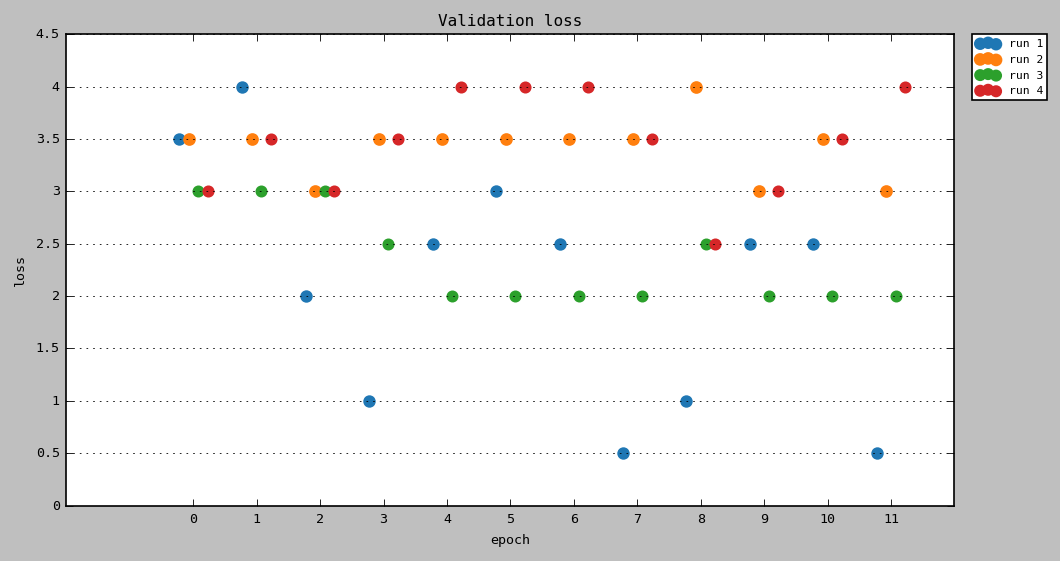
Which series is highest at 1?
run 1
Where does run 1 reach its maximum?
1
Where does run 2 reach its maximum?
8
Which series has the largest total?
run 4
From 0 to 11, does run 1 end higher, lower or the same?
lower
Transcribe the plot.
Title: Validation loss
x-axis: epoch, ticks 0 1 2 3 4 5 6 7 8 9 10 11
y-axis: loss, ticks 0 0.5 1 1.5 2 2.5 3 3.5 4 4.5
Legend: run 1, run 2, run 3, run 4
Values:
run 1: 3.5 4 2 1 2.5 3 2.5 0.5 1 2.5 2.5 0.5
run 2: 3.5 3.5 3 3.5 3.5 3.5 3.5 3.5 4 3 3.5 3
run 3: 3 3 3 2.5 2 2 2 2 2.5 2 2 2
run 4: 3 3.5 3 3.5 4 4 4 3.5 2.5 3 3.5 4
